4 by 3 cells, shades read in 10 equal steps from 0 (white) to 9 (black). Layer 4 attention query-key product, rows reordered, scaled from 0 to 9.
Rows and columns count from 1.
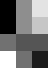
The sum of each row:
14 15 17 13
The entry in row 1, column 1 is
9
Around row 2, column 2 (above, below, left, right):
4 6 9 2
